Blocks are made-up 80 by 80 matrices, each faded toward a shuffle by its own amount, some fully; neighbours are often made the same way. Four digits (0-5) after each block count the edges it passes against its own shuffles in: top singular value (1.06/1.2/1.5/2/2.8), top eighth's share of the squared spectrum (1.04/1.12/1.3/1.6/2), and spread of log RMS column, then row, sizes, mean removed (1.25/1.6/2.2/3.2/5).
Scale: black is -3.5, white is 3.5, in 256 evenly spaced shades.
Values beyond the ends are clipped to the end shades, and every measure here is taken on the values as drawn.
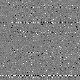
4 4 1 2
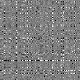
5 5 3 3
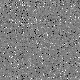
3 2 0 0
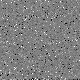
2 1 0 0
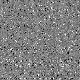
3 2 0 2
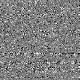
3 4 0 3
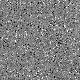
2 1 0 0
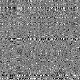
4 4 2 3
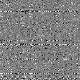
4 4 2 3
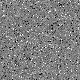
0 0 0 0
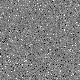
0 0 0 0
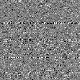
3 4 1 3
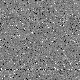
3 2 0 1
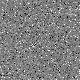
0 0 0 0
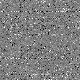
3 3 0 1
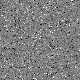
2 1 0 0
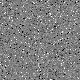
1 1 0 0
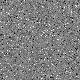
0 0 0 0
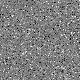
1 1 0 0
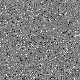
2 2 0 1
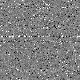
3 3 0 1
